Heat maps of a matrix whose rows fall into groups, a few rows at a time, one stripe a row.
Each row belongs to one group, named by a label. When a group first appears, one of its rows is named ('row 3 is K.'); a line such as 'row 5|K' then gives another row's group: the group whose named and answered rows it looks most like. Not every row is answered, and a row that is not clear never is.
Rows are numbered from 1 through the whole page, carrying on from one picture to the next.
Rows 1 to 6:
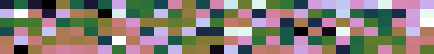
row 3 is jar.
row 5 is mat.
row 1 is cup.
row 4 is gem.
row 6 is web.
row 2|mat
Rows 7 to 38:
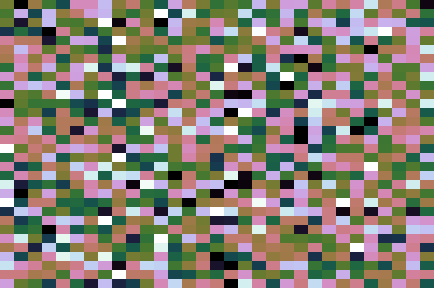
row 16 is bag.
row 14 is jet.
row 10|cup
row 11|mat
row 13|gem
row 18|cup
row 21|bag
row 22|gem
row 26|jet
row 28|web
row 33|mat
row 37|mat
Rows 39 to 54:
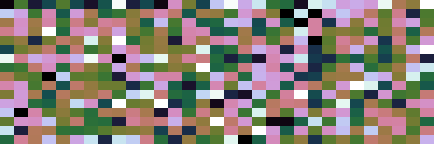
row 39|cup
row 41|gem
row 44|jar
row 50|mat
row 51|web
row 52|bag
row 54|jet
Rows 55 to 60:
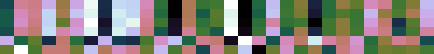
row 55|jet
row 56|jet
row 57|jet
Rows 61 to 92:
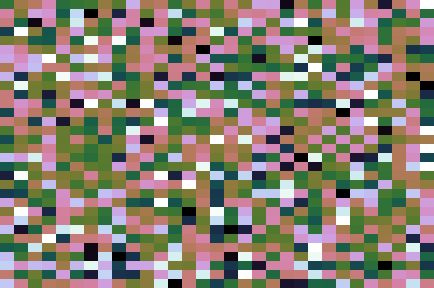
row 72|bag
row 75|jar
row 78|bag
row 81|web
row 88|bag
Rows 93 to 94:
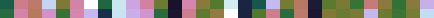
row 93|jet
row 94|jet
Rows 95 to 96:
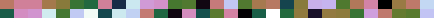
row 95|jar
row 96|jet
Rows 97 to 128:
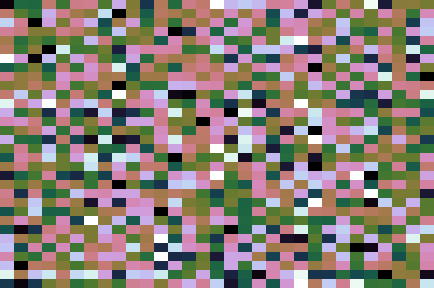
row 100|mat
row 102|cup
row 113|bag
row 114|jet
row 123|gem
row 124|web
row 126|web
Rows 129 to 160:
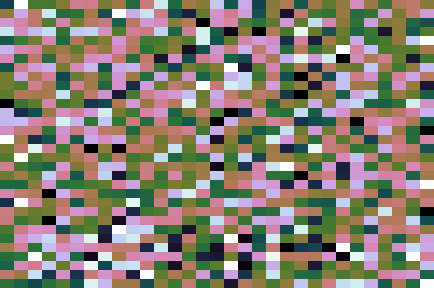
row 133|jar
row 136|jet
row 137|gem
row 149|jar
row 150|mat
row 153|cup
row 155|jet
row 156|gem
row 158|jet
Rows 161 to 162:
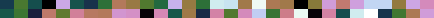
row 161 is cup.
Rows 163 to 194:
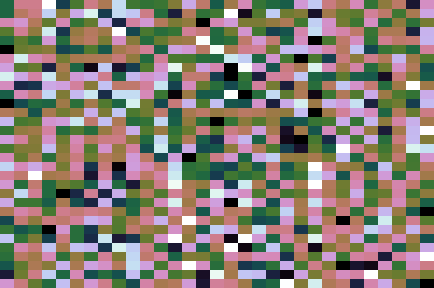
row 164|jet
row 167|jar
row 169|gem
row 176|gem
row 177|jar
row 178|gem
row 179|gem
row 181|bag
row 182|bag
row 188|cup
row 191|jar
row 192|web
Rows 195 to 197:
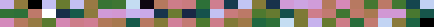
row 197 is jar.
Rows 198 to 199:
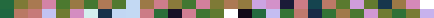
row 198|jar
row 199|jet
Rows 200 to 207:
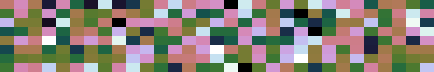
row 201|gem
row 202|cup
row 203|jar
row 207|jet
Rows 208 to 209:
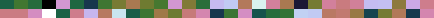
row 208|cup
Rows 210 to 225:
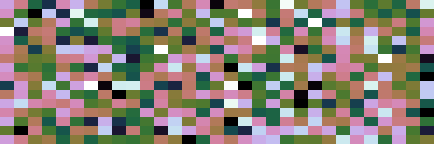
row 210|mat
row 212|bag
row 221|gem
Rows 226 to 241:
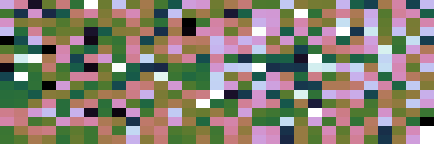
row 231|cup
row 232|bag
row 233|cup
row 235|cup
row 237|jar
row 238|bag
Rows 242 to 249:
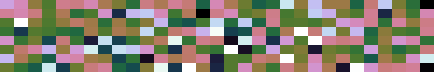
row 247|jet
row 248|mat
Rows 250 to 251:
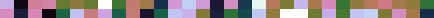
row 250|web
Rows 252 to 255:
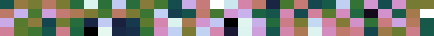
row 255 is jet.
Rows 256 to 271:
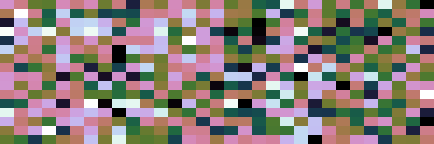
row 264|gem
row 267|jet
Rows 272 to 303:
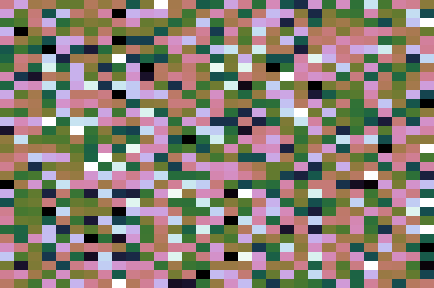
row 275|web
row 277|cup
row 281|jet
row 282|cup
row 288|jar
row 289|bag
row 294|jar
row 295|cup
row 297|jar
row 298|bag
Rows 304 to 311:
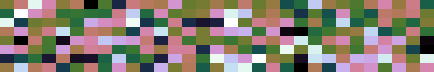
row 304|bag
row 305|gem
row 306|web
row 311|gem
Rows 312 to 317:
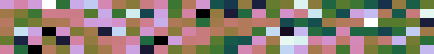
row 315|mat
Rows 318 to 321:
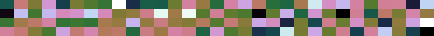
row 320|jar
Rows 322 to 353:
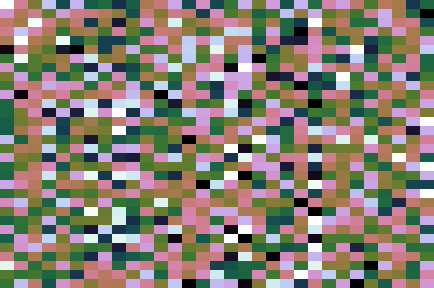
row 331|gem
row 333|jet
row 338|jet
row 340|jar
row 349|bag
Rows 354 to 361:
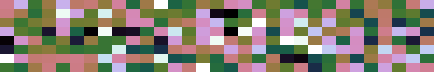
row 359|cup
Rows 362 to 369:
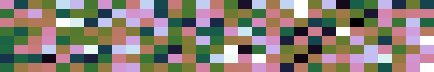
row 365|gem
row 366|jar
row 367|jet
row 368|cup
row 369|jar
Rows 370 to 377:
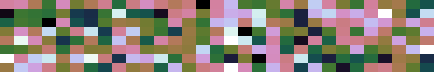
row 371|cup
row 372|cup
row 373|jet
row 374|gem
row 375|jar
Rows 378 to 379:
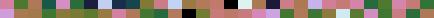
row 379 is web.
